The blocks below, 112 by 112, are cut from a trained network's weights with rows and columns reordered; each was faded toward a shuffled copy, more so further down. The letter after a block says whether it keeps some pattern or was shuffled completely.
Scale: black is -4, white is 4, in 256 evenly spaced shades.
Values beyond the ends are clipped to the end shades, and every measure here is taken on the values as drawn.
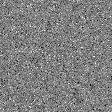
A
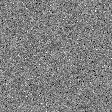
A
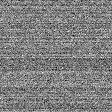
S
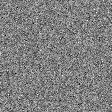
A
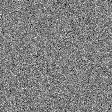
A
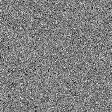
S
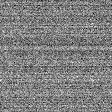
S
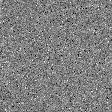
A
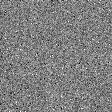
S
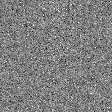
S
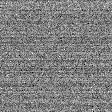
S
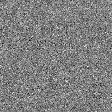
S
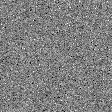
A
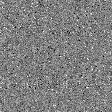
S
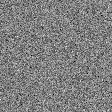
A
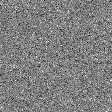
A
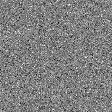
S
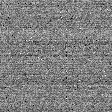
S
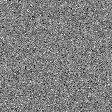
A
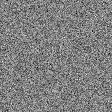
A
